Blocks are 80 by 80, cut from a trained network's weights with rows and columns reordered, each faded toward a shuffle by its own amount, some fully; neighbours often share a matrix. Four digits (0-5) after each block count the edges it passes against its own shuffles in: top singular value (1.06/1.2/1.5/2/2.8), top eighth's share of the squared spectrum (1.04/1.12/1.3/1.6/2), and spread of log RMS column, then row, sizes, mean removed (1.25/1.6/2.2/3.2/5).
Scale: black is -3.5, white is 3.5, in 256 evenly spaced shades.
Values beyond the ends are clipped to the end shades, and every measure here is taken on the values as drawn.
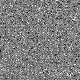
1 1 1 0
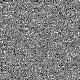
1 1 1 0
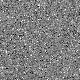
0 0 0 0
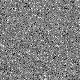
0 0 0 0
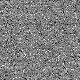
1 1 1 0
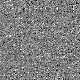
1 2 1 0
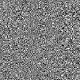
3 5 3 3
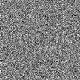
3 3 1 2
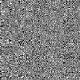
3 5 3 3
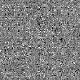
3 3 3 1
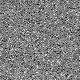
0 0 0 0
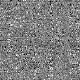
2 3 2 1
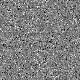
1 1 1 0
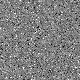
0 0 0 0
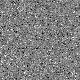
0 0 0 0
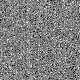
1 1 0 0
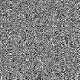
3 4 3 2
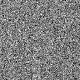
2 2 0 0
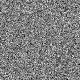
2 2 0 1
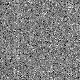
1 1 0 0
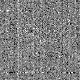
2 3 1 2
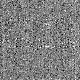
2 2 0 2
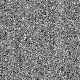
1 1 0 0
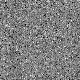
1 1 0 1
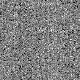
1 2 0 1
